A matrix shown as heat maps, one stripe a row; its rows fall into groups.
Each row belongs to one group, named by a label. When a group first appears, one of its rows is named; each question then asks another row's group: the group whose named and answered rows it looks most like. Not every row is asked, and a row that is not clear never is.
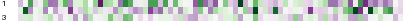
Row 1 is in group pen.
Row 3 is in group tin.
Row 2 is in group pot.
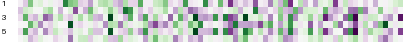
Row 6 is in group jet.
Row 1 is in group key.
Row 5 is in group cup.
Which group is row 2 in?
tin
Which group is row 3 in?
cup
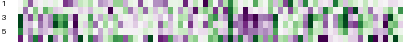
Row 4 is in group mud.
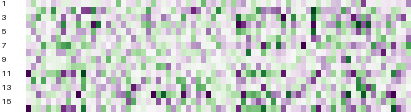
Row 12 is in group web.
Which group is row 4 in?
web
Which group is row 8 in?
pen
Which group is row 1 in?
cup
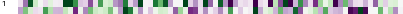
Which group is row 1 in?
key
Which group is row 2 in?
tin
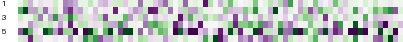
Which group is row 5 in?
tin
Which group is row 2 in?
pot
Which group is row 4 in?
jet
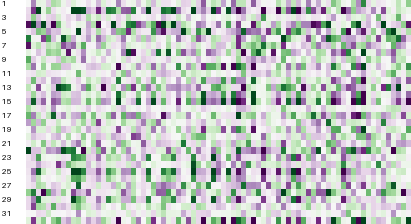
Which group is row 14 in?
cup
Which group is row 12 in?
cup
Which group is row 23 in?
key
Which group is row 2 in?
key
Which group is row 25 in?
key
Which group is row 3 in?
pot
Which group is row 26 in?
key
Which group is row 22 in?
mud
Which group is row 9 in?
mud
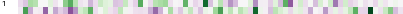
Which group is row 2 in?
pot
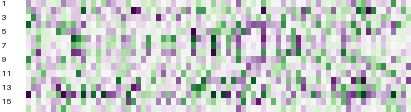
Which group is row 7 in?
key
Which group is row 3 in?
pot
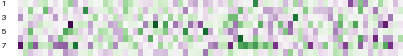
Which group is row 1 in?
tin
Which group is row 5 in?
key
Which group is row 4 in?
jet
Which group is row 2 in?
pen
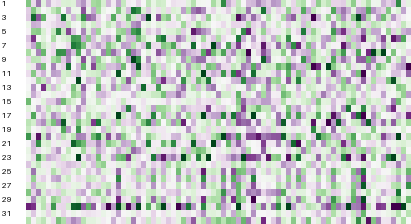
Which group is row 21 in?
key
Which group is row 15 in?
mud
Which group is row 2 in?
tin
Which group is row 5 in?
tin
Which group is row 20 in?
mud
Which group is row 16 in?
jet
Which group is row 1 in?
mud
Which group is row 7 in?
key
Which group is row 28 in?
mud
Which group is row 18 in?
web
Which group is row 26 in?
cup
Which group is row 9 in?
tin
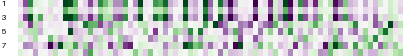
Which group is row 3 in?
key
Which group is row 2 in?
key
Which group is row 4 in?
mud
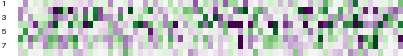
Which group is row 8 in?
tin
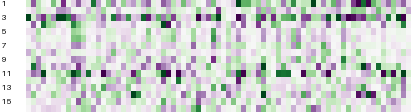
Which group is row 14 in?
tin
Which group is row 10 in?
pot
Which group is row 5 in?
key
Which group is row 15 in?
jet
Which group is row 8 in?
web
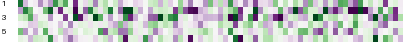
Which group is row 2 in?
tin
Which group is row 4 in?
jet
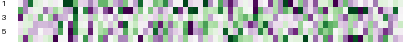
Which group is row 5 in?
jet
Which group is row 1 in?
key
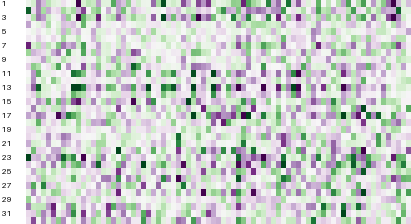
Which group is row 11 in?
key
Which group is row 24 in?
web
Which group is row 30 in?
web
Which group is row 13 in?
key
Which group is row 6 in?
web
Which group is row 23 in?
mud
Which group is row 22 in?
cup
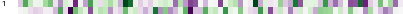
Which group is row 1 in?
tin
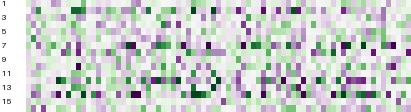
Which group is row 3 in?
pen
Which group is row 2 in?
key
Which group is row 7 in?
jet
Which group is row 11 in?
key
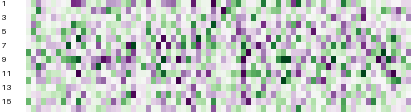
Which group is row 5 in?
web
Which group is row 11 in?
jet
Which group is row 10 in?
web
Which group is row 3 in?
cup
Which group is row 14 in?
jet
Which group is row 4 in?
key
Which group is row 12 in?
pot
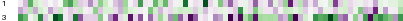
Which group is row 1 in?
key
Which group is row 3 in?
pot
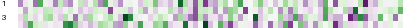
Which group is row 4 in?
key
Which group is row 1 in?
pen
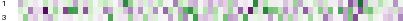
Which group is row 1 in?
tin
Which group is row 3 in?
cup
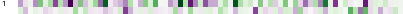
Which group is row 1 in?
pen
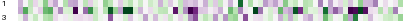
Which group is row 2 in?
tin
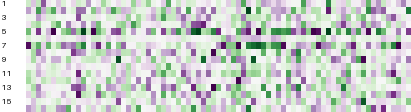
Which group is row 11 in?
jet
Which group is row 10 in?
jet
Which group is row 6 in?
mud
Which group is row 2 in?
pen
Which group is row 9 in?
cup
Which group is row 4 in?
tin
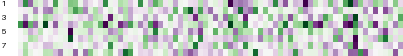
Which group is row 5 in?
jet
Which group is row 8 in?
tin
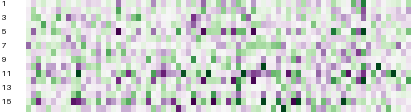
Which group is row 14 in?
key
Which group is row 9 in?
key
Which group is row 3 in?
tin
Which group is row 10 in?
pot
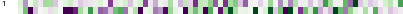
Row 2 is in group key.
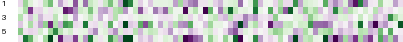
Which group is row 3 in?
mud
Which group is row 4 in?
pen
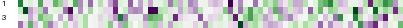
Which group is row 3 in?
jet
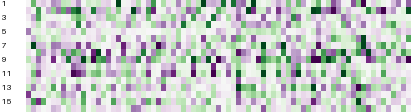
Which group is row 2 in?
pen
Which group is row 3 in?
key
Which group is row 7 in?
pot
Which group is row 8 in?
web
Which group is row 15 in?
web
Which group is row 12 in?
web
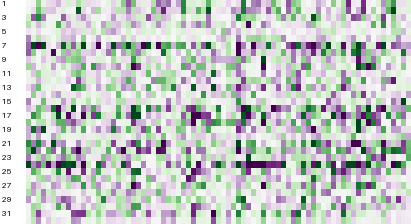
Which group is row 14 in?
cup
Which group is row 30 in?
tin
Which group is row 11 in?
key
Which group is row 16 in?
pen
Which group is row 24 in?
mud
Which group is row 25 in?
tin
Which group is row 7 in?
web
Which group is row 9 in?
tin
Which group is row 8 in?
web
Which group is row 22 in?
pot
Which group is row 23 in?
pen
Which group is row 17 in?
tin
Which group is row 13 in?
key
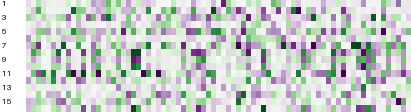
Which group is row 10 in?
tin
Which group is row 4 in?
jet
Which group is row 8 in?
tin
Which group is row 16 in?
tin
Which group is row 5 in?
pen
